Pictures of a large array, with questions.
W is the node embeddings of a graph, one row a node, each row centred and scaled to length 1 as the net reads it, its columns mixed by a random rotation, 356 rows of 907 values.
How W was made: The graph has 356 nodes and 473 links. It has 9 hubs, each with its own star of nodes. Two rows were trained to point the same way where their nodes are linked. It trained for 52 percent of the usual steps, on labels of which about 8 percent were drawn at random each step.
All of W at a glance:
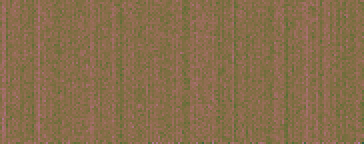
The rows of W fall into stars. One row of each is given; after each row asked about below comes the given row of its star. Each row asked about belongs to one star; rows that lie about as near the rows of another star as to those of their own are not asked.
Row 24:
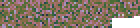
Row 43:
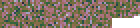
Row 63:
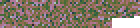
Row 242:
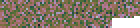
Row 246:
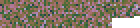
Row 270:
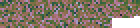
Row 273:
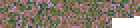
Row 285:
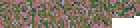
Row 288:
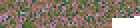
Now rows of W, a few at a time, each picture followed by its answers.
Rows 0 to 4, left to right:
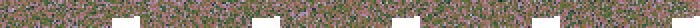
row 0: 273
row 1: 63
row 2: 285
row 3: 43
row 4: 246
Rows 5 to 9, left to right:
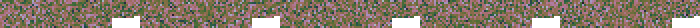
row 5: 246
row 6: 246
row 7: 246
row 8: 242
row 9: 43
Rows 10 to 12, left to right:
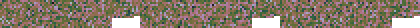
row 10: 246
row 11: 285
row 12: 43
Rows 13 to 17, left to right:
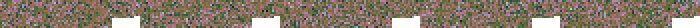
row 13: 63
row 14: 285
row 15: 24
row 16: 43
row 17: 63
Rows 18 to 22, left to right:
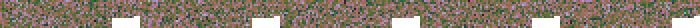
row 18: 24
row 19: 288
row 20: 273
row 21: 242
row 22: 273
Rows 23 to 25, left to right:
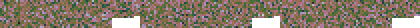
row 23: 246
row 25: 288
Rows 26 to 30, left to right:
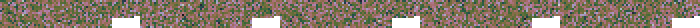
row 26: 242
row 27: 270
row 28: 242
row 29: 24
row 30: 242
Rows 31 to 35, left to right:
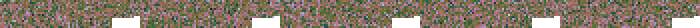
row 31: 270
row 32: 273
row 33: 285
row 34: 246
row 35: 246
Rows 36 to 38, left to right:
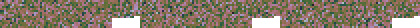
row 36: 246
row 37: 270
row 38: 246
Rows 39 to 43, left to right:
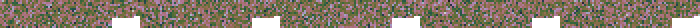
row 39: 273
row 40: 285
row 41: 242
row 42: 242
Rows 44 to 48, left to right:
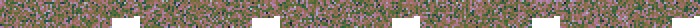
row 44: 242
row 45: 273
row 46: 273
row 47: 63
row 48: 285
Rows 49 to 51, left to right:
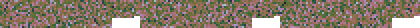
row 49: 285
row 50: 43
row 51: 270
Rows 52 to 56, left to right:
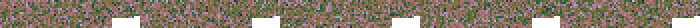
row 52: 285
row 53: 24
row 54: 43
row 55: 285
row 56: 63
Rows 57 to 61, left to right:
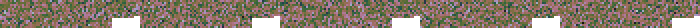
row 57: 246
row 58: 24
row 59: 273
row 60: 246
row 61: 273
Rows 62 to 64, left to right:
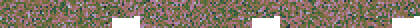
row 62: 270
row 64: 285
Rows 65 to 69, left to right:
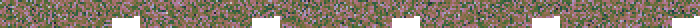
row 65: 24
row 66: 285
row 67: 242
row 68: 288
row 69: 273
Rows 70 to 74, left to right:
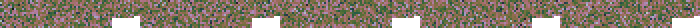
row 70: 288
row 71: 43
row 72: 242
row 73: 24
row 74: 285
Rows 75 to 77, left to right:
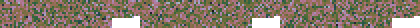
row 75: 24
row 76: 63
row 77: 273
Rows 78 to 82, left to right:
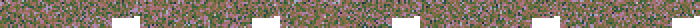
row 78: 242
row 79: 285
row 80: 63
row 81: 24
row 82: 270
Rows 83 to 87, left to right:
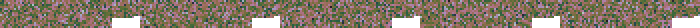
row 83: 24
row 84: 246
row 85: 273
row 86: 242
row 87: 273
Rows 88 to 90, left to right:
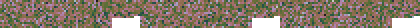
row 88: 63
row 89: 246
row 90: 273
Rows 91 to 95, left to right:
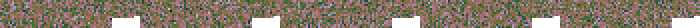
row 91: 273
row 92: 270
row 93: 273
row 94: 24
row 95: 288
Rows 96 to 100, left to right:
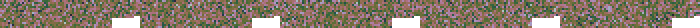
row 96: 43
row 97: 288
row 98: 63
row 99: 246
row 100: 43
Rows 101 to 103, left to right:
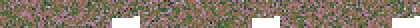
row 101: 24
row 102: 63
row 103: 246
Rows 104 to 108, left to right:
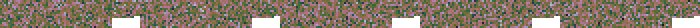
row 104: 63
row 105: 285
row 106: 43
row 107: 273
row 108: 270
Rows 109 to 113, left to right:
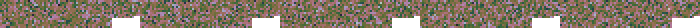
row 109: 246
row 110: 288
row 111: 288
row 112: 270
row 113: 43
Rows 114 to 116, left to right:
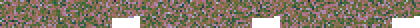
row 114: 288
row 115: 43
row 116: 242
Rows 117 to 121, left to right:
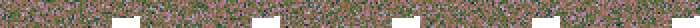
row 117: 242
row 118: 270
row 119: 246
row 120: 246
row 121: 288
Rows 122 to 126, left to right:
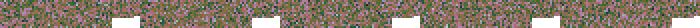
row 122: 242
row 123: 288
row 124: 24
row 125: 273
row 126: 285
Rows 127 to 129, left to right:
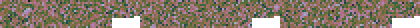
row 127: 242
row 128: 246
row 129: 285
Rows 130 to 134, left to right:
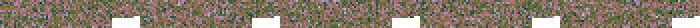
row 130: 24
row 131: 43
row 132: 63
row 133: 270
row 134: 242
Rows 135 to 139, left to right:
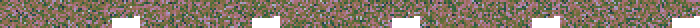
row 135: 24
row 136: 273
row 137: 24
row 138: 246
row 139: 246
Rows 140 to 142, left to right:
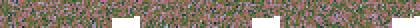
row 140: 242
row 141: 273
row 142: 270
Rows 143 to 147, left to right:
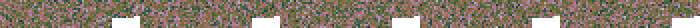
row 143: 246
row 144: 285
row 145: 24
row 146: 24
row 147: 270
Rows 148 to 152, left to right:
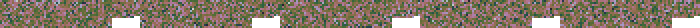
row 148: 63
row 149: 288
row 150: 24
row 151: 242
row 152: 285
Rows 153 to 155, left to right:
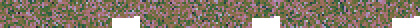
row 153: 270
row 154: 246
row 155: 270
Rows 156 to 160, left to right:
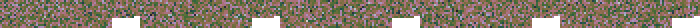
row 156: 63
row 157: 270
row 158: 270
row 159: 43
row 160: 288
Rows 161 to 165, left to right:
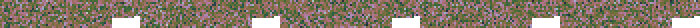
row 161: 285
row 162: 273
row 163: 246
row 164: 273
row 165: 63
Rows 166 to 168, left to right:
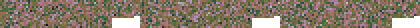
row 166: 270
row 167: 270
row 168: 43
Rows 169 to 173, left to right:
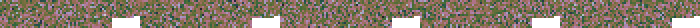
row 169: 270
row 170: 43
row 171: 24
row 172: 242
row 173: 242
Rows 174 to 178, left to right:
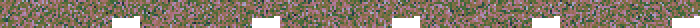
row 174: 242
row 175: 242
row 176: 242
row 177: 270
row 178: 288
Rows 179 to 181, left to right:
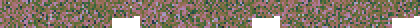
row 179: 24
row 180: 288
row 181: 43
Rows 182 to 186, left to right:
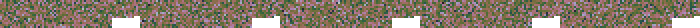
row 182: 242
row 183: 288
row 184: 63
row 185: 63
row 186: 242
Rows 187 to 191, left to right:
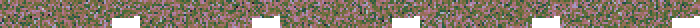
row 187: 288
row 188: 273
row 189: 285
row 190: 288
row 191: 63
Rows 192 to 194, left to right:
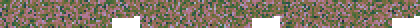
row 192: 270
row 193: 43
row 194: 273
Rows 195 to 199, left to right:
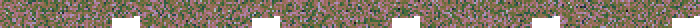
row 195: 270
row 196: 270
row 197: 288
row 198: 24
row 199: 24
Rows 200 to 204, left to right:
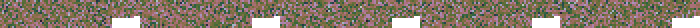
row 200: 24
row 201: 24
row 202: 246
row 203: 288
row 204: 24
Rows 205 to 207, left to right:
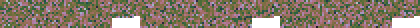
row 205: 24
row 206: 285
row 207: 43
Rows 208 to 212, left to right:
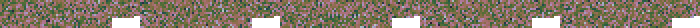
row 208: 270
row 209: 246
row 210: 242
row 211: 246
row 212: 43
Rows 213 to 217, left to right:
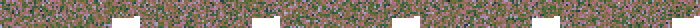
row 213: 270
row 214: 63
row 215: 246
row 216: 285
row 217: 43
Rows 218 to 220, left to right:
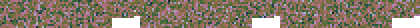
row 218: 43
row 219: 242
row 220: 288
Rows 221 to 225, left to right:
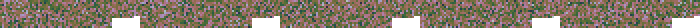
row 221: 24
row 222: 24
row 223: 270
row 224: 273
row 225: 43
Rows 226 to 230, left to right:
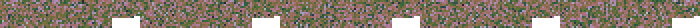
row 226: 63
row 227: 246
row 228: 273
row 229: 24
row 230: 285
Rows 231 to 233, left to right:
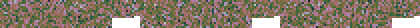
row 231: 63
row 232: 43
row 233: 43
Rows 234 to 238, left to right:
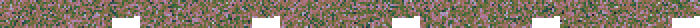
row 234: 273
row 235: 270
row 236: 273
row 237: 285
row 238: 246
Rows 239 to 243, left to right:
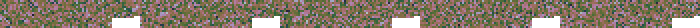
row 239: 246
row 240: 285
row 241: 285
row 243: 288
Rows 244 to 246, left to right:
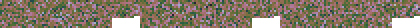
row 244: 270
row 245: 43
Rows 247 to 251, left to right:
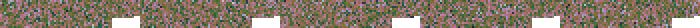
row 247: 24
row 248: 24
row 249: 63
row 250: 270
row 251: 288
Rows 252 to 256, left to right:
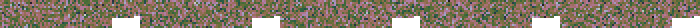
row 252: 273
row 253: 63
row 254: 285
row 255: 242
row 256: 43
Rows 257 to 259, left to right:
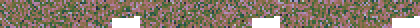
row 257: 246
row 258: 242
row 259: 285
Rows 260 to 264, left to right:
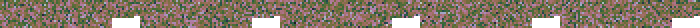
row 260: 273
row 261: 288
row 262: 24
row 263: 288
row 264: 24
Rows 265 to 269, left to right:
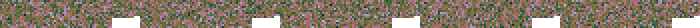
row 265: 43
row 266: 288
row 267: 270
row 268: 288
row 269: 288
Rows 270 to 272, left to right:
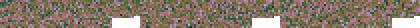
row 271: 285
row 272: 246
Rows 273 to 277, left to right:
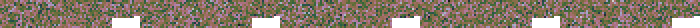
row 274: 43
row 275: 288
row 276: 242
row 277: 285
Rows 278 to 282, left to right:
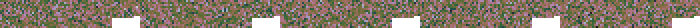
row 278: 246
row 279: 246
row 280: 242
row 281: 270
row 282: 43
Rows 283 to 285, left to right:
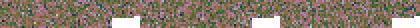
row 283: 288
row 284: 288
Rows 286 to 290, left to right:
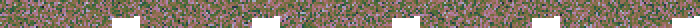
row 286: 43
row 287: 24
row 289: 43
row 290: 285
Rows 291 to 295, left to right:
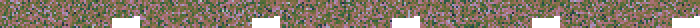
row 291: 24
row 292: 246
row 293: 242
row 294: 270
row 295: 270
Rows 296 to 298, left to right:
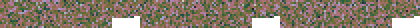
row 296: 63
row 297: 63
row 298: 63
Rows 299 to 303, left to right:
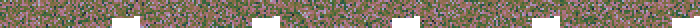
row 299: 285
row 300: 24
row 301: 242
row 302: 288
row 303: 43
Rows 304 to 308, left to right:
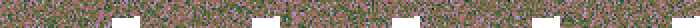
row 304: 63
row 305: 242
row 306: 285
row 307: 43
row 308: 242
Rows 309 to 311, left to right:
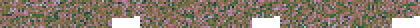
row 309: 63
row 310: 246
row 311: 24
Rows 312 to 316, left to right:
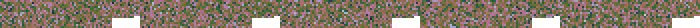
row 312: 288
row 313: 285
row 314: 288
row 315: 270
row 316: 288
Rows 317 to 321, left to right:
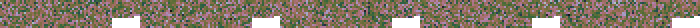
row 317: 288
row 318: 270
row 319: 24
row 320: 24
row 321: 63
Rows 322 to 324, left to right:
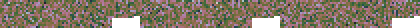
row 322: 43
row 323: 63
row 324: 288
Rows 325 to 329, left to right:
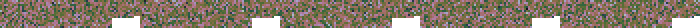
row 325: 273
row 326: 63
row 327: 285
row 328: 285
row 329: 242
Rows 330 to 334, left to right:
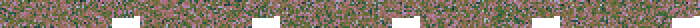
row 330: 242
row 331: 273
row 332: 63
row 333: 285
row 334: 24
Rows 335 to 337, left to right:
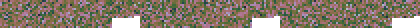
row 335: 270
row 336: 270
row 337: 242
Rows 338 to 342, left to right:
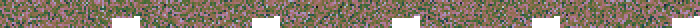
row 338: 285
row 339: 242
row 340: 288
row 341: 242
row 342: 270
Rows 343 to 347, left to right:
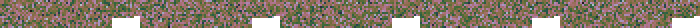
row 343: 270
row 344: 273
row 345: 43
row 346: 285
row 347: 43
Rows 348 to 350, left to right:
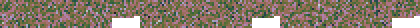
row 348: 273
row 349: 288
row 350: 43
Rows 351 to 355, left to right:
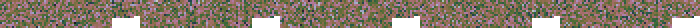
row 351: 273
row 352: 63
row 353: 43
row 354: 24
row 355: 63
